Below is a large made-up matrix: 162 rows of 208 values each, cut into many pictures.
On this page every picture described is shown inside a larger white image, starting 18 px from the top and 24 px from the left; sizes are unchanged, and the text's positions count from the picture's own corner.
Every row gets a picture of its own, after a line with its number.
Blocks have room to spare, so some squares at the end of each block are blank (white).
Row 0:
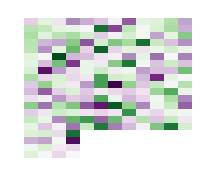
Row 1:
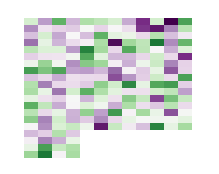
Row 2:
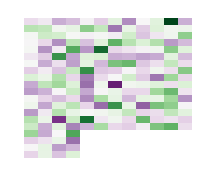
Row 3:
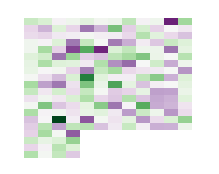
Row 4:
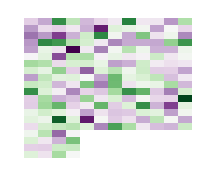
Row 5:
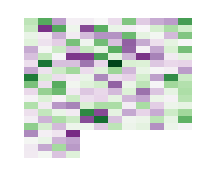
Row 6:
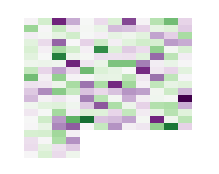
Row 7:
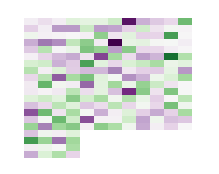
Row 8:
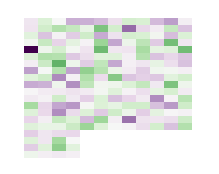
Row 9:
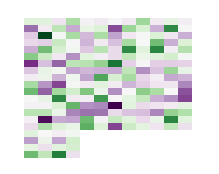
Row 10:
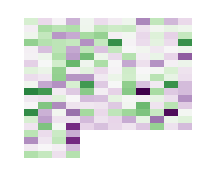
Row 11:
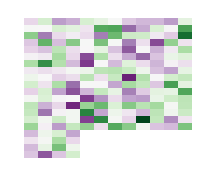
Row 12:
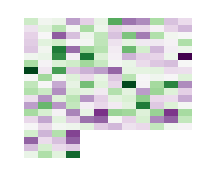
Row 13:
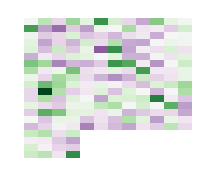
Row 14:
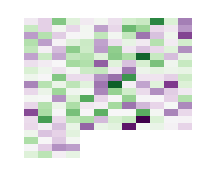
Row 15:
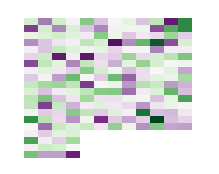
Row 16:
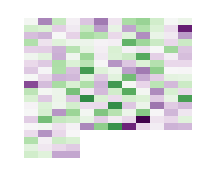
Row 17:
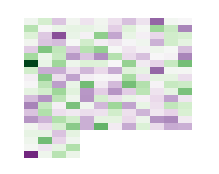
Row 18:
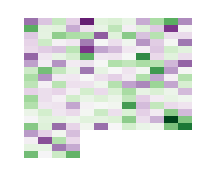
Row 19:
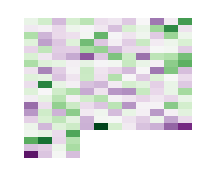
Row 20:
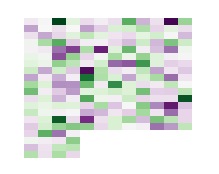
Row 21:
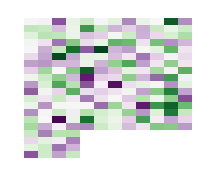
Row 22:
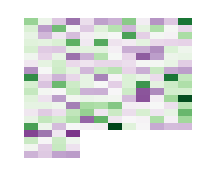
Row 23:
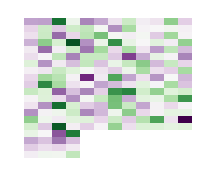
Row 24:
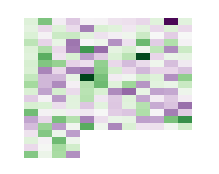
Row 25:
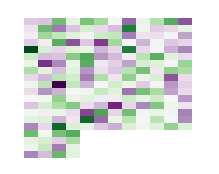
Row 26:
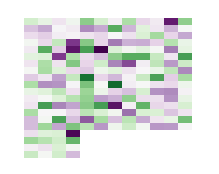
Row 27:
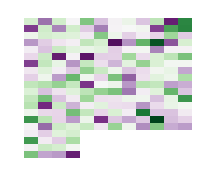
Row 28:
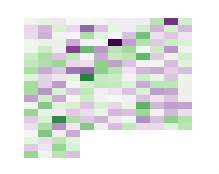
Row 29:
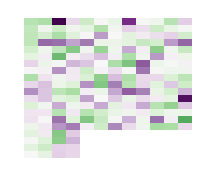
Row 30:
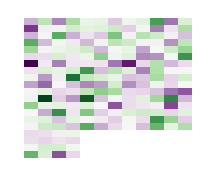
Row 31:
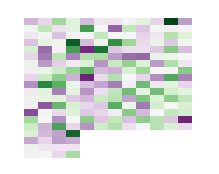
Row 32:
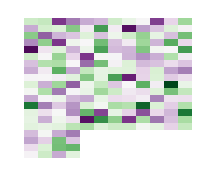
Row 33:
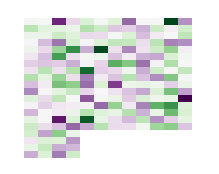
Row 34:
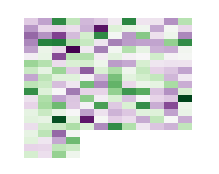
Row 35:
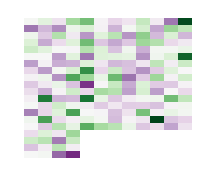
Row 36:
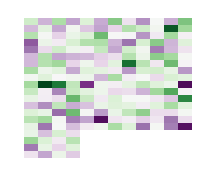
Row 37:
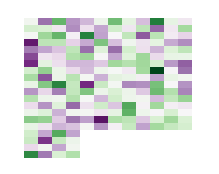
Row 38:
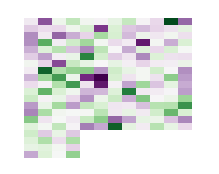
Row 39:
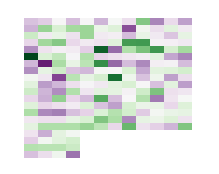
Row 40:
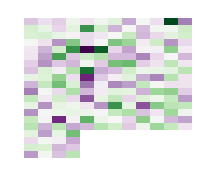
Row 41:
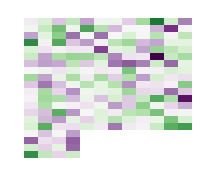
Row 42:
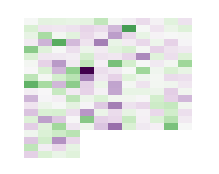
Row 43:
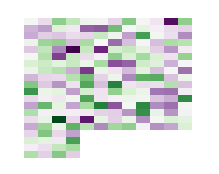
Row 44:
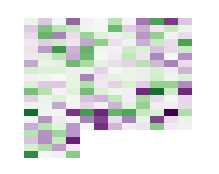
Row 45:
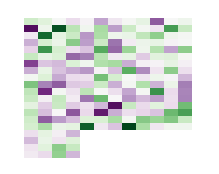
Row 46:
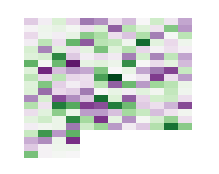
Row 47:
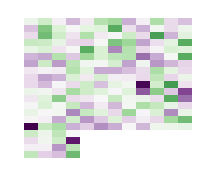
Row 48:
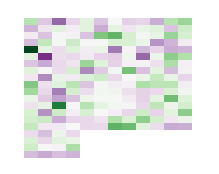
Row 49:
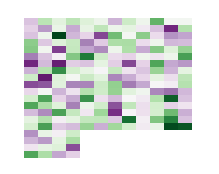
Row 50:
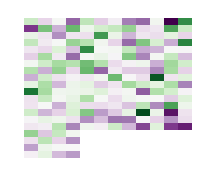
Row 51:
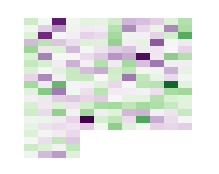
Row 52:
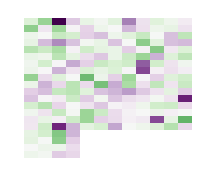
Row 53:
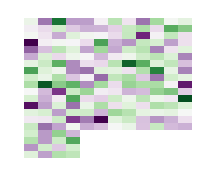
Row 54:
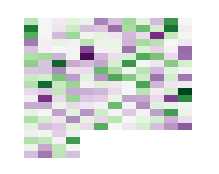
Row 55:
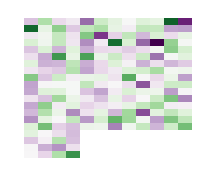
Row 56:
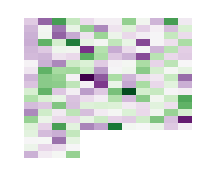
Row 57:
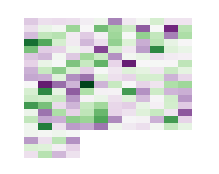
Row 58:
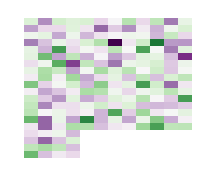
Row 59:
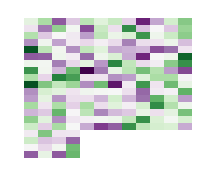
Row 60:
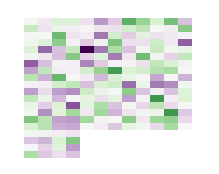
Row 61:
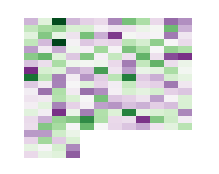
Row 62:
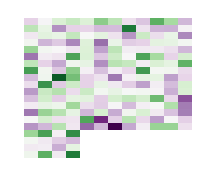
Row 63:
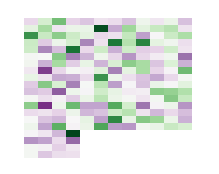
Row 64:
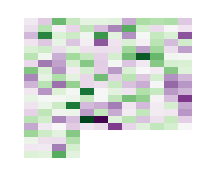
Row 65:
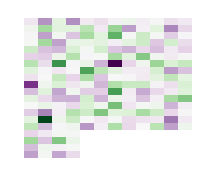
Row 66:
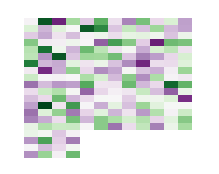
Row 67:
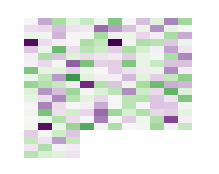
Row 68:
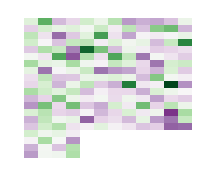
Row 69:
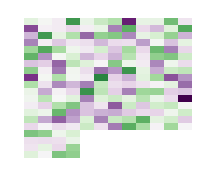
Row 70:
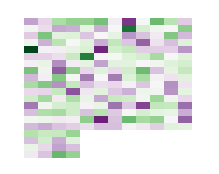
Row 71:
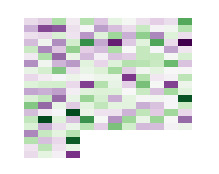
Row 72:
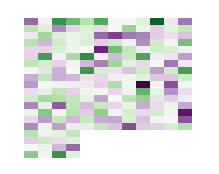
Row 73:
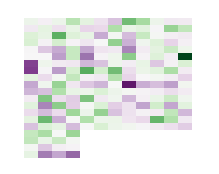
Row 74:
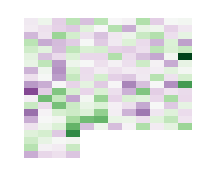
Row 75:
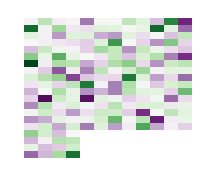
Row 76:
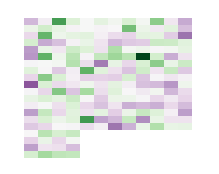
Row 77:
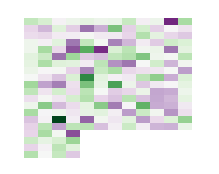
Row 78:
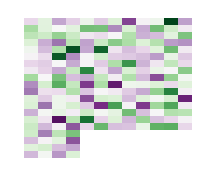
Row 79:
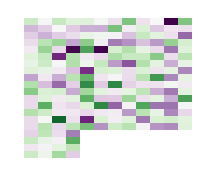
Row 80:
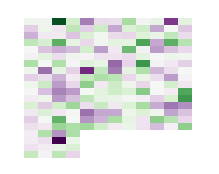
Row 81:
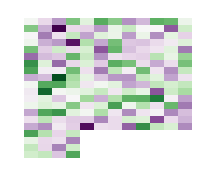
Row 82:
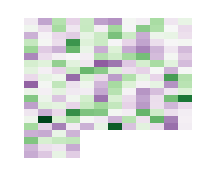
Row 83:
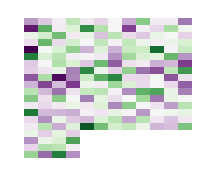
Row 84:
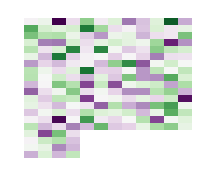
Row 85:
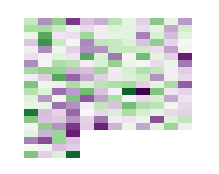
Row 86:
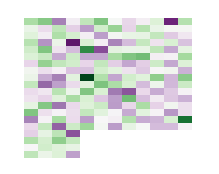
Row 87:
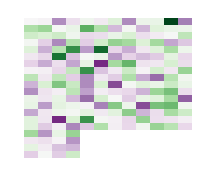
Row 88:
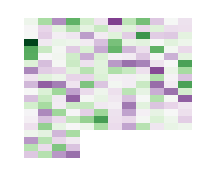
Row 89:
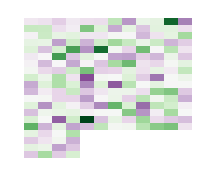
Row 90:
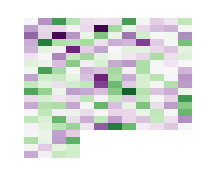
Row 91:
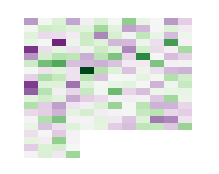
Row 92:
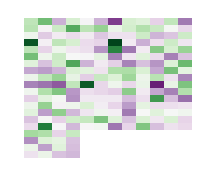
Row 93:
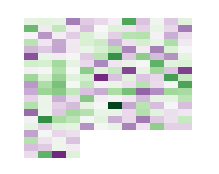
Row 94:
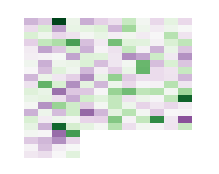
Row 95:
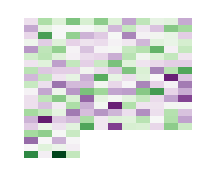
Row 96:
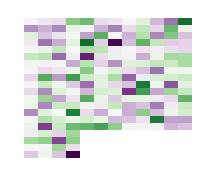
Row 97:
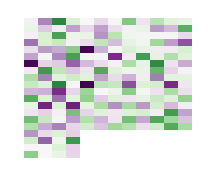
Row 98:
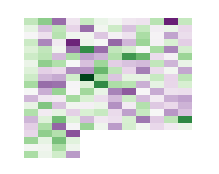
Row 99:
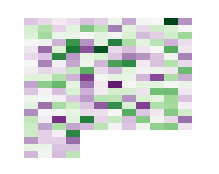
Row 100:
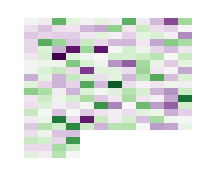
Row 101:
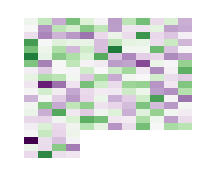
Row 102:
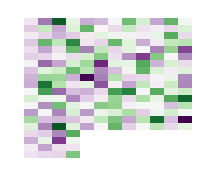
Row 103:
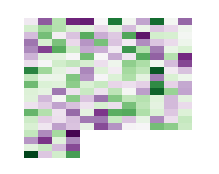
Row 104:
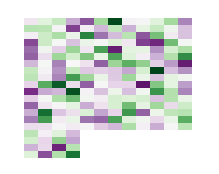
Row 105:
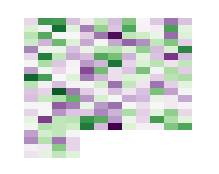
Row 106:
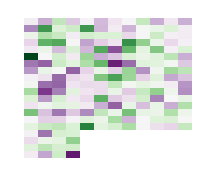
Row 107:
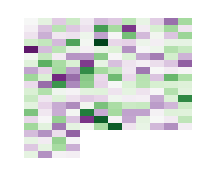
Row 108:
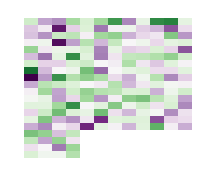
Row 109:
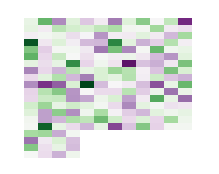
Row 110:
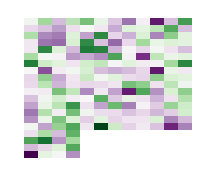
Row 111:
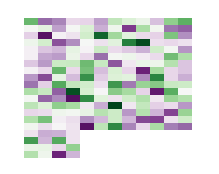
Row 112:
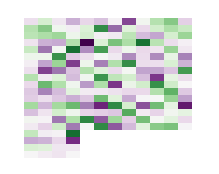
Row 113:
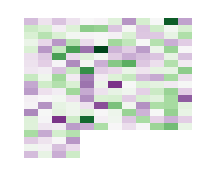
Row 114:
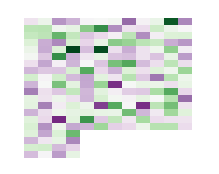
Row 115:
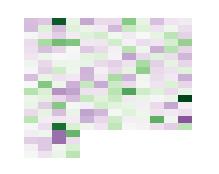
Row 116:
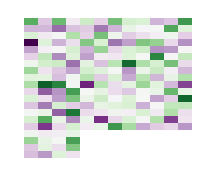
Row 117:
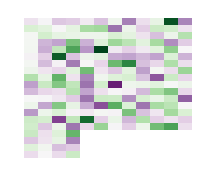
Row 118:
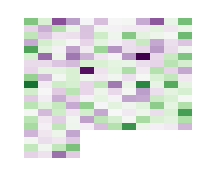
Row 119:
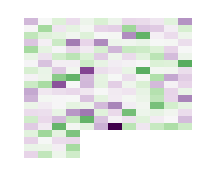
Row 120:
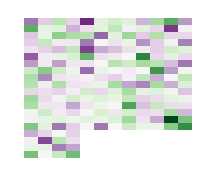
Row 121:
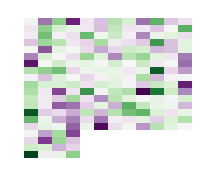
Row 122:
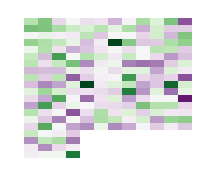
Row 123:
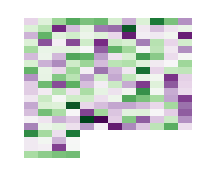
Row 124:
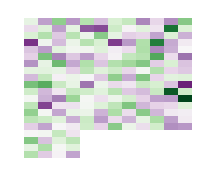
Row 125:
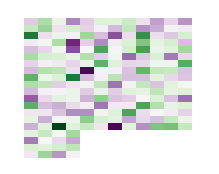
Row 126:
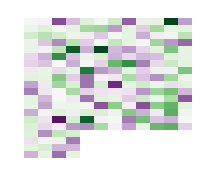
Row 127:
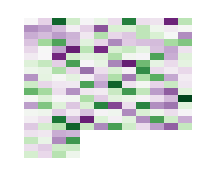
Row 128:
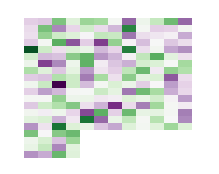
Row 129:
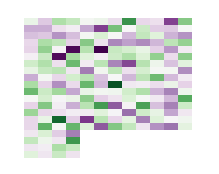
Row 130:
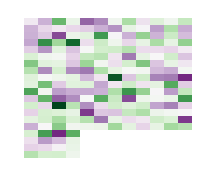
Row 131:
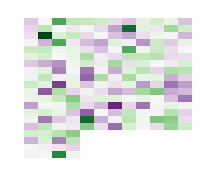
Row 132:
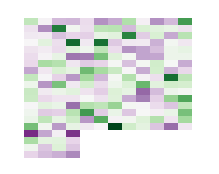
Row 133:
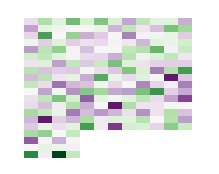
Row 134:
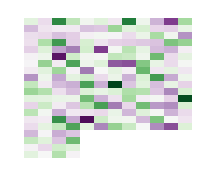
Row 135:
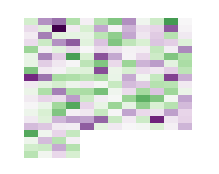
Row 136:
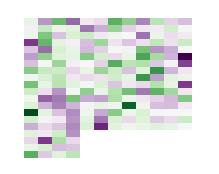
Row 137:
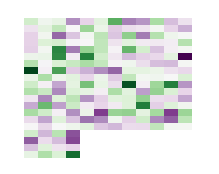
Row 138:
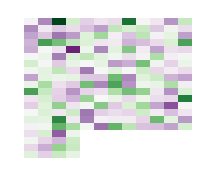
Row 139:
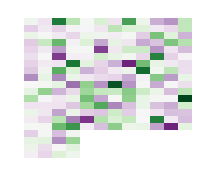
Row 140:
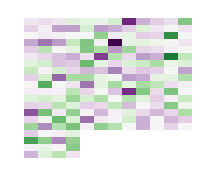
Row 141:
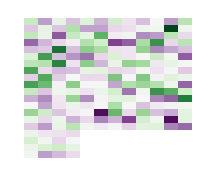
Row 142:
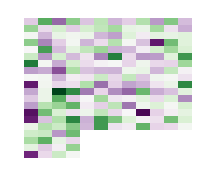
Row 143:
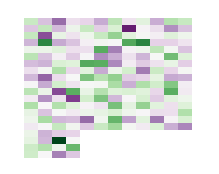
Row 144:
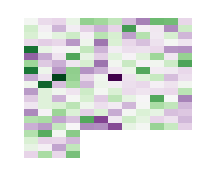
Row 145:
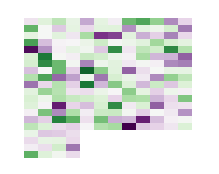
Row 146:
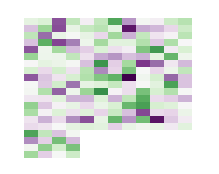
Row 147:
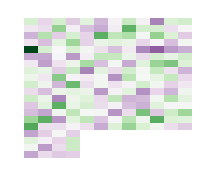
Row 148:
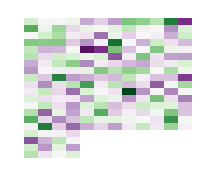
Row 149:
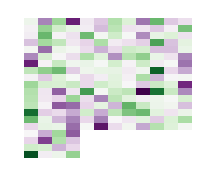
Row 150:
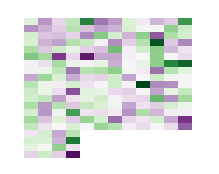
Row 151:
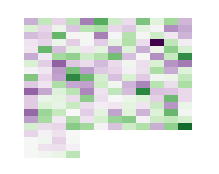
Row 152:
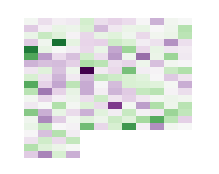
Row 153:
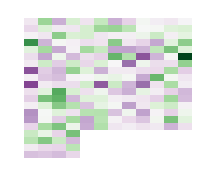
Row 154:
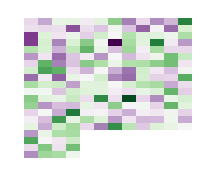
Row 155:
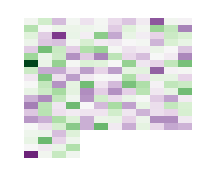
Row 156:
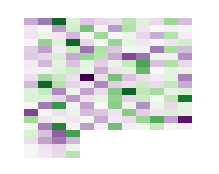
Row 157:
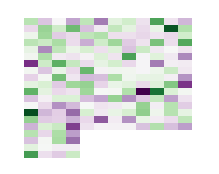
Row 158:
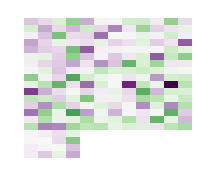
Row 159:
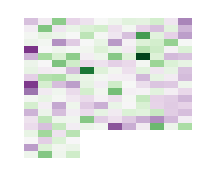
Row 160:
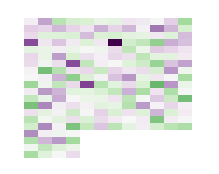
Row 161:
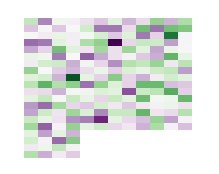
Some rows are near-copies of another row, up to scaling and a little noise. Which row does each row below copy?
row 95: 133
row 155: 17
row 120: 18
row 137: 12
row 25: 128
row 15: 27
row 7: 140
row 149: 121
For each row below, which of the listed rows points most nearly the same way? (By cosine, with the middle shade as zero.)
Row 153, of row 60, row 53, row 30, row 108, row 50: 30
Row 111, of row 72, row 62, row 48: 48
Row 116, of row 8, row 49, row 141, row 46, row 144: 141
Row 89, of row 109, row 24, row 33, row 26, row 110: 33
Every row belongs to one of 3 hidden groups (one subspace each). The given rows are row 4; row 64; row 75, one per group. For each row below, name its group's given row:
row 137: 75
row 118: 64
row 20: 4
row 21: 4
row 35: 75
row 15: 75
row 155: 75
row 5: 64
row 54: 75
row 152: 64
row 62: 64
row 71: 75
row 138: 4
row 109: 75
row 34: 4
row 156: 4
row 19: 75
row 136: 75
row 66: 75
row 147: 64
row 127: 4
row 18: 75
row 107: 64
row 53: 75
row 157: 75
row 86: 4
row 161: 75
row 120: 75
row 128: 64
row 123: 64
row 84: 4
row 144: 64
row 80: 4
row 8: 64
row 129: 4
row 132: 64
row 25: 64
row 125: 64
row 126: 4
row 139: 4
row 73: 75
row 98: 4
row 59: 64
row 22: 64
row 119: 64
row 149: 75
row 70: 64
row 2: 4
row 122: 75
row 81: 64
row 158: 75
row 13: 64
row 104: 75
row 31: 4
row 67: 75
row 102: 4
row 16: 64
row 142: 75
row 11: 64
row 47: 75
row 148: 75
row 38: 4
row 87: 4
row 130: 4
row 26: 4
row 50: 75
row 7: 75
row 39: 64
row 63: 4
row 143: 64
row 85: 75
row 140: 75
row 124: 75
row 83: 64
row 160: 75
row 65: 64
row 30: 75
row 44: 75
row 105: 64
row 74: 75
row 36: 75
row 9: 64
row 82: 64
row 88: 75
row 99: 4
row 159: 64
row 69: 64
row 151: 75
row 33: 4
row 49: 75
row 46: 4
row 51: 64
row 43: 4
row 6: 4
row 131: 64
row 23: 4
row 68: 75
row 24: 4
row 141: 75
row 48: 64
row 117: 4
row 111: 64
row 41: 75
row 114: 4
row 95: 64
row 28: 4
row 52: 4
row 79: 4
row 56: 4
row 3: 4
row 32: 64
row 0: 4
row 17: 75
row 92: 75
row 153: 75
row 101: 75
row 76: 64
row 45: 64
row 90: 4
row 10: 75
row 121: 75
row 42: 64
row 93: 64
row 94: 4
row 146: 64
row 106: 64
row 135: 64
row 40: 4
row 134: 4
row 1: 75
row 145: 64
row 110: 75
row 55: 75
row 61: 64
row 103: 75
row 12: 75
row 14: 64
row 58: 75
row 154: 75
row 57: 75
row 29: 4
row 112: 4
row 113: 4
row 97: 75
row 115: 4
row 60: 75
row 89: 4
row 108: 64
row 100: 4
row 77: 4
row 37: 75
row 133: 64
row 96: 75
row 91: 64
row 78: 4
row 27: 75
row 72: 64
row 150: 75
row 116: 75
